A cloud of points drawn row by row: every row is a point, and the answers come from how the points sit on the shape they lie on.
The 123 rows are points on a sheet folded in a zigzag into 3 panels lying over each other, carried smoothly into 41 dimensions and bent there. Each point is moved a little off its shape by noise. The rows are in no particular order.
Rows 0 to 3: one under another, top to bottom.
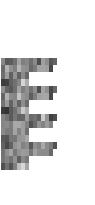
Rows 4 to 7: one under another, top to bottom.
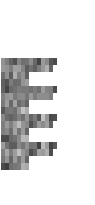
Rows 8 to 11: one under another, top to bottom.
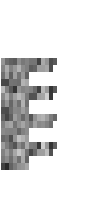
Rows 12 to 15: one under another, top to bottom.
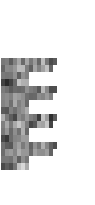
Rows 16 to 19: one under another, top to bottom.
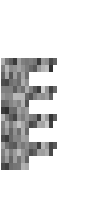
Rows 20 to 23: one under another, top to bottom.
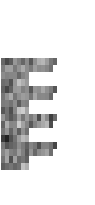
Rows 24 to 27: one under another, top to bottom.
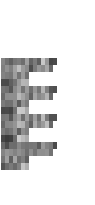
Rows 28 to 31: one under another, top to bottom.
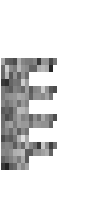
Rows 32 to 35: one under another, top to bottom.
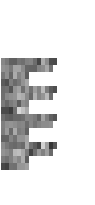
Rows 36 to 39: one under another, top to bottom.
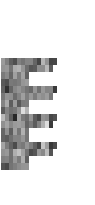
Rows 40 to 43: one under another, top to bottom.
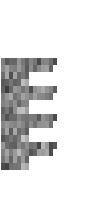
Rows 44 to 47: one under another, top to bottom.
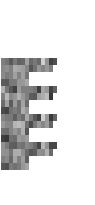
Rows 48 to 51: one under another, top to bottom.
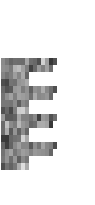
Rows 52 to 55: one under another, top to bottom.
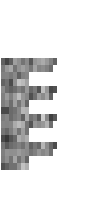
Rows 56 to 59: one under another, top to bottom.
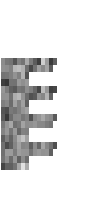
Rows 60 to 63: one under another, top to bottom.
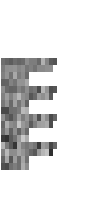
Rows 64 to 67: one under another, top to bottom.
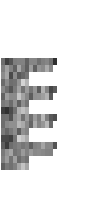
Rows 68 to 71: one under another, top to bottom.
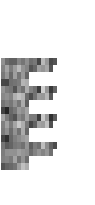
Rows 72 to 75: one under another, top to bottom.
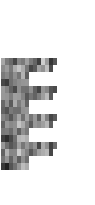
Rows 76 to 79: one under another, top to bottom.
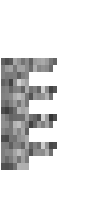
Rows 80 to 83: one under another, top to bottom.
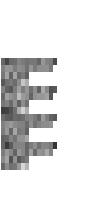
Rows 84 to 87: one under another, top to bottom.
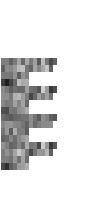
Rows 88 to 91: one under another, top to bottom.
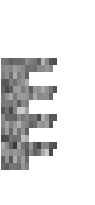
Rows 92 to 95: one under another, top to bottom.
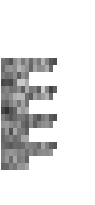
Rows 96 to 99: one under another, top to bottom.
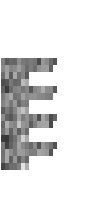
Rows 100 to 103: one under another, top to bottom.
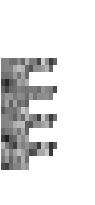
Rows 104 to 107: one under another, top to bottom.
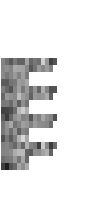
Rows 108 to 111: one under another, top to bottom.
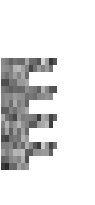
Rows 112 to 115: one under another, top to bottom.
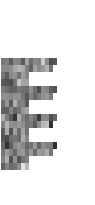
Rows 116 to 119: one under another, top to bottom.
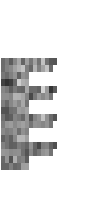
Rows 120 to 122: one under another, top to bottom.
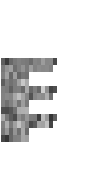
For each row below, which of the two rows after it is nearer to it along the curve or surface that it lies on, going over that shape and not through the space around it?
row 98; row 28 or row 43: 28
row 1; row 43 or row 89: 89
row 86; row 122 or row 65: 122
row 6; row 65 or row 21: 21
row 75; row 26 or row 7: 26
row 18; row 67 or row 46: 46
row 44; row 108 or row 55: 108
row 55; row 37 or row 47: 37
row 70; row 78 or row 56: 56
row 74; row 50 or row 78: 50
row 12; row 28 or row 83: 28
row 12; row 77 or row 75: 75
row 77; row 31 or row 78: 31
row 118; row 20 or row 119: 20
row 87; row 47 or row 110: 110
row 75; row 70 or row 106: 106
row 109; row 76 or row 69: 69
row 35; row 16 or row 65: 16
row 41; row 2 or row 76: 76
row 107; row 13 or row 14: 14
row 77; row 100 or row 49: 100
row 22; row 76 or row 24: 76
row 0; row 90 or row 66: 66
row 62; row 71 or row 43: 71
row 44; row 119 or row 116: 119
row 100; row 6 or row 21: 6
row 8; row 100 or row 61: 61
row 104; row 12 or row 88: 88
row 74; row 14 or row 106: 106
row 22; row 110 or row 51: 51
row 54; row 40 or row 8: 8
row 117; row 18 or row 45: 18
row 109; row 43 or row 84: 43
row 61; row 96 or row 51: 96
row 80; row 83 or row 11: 83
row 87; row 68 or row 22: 68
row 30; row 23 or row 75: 75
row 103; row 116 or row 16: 16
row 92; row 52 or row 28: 52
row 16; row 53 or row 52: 53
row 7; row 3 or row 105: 3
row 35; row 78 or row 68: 78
